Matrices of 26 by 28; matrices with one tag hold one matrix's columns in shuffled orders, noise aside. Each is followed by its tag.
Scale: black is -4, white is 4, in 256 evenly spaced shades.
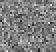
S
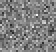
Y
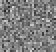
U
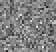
Y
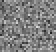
Y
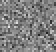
Y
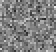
U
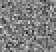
Y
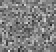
S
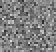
Y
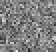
S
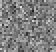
U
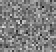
Y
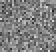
U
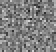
U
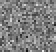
S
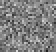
S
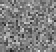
S
